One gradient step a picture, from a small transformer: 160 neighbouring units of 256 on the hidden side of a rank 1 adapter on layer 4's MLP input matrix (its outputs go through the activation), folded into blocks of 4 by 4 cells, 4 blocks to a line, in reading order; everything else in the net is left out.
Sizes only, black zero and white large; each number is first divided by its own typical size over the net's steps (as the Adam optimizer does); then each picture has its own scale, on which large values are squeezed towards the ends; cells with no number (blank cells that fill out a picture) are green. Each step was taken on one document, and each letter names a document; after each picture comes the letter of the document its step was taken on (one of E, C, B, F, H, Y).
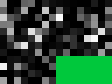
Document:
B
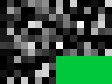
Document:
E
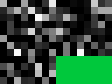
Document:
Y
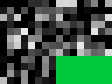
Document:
E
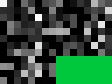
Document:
Y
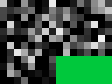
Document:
Y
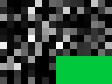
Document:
B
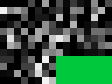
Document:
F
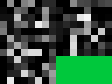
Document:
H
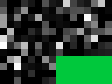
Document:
B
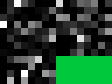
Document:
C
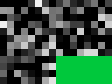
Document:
E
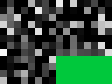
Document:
E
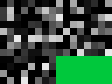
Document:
E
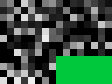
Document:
Y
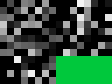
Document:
H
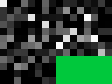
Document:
B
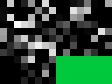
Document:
H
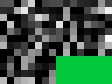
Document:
Y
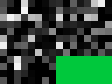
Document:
B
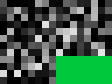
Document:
F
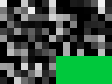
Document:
Y
